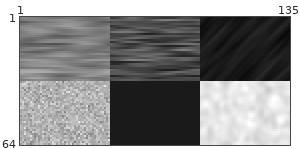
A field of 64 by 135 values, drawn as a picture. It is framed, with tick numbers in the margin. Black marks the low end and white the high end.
The table splits into 2 rows of 3 panels. Panel 1,1: middling, streaked across. Panel 1,2: low, streaked across. Panel 1,3: very low, slanting up to the right, faint in contrast. Panel 2,1: high, fine-grained. Panel 2,2: very low, flat. Panel 2,3: very high, blotchy, faint in contrast.
